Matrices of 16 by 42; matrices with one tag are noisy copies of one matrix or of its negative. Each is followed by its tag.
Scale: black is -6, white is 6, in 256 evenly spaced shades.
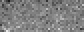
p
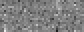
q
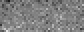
p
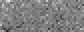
p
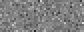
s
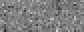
q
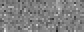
q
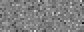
s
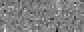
q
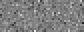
s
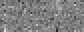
q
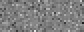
s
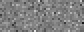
s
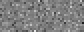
s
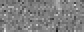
q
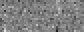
q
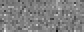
q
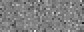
s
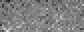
p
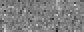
q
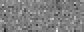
q
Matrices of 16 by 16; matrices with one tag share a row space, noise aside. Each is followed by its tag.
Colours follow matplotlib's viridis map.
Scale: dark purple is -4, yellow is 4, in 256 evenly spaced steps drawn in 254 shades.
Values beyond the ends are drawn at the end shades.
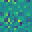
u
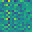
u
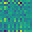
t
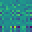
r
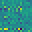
t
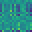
r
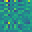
u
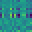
r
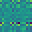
r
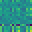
r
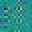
t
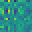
u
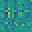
u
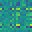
r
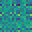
r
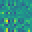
u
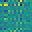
t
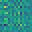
t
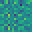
u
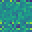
r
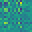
t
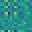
u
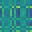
r
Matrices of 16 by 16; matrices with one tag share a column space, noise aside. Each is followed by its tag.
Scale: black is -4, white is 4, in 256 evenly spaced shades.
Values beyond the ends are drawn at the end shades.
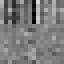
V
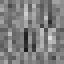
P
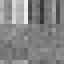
V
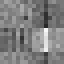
P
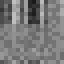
V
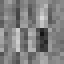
P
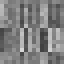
P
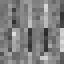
P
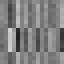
P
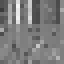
V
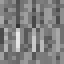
P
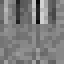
V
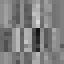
P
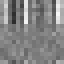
V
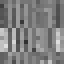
P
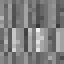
P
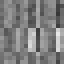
P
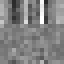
V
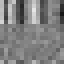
V
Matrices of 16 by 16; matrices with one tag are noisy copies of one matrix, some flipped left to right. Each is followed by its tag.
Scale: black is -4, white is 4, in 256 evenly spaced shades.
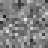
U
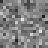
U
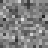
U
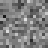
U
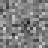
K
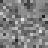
U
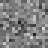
K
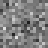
K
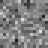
U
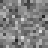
U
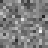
U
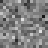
U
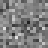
K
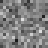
U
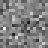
K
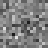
K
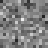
U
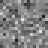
U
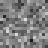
U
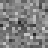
K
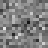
K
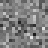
K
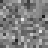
U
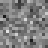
U
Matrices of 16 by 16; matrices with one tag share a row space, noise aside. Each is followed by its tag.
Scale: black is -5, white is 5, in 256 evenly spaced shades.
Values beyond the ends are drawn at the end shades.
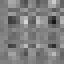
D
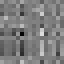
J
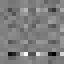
D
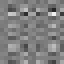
D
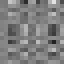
D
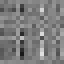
J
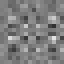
D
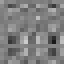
D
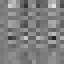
D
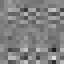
D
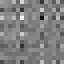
J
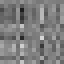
J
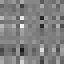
J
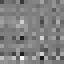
J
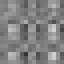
D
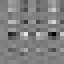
D
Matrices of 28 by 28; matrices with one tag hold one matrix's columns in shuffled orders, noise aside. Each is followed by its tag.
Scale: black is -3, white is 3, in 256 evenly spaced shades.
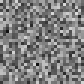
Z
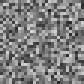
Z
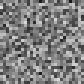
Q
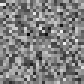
Z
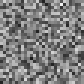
Z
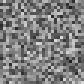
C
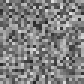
C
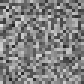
C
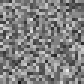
Z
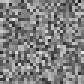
Z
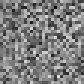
C
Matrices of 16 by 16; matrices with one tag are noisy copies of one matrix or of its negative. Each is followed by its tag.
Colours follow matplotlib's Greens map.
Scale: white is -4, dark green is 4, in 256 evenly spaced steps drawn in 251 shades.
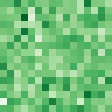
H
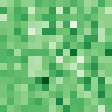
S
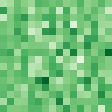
S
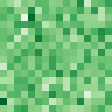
H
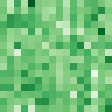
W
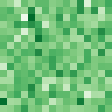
H
